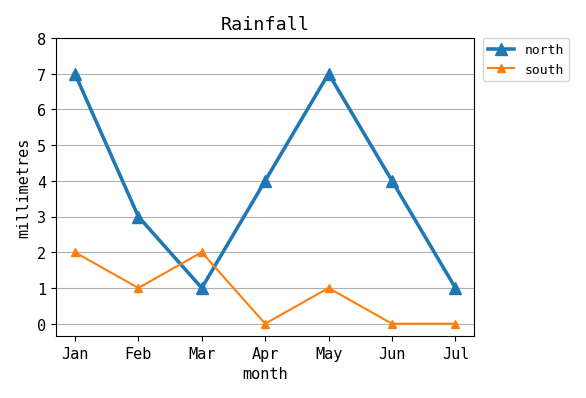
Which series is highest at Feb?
north
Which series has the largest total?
north
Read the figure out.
Title: Rainfall
x-axis: month, ticks Jan Feb Mar Apr May Jun Jul
y-axis: millimetres, ticks 0 1 2 3 4 5 6 7 8
Legend: north, south
Values:
north: 7 3 1 4 7 4 1
south: 2 1 2 0 1 0 0
